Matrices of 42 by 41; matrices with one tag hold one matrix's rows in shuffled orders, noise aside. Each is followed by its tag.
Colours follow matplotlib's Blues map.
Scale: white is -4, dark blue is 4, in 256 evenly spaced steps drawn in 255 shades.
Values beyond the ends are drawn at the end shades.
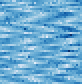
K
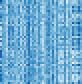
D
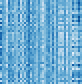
D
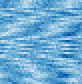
K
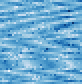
K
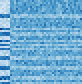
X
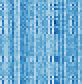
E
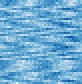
K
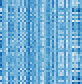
D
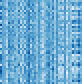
D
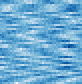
K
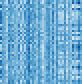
D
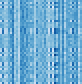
E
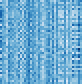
D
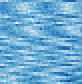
K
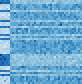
X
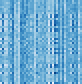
E
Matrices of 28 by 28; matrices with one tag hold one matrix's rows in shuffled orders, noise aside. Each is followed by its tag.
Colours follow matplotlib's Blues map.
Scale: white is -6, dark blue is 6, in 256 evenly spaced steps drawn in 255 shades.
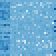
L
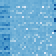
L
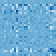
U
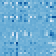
U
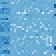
L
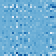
U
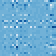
U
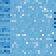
L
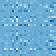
U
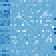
L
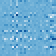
U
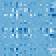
U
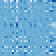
U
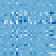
U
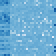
L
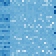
L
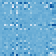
U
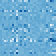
U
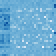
L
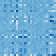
U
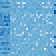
L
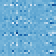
U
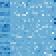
L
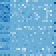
L
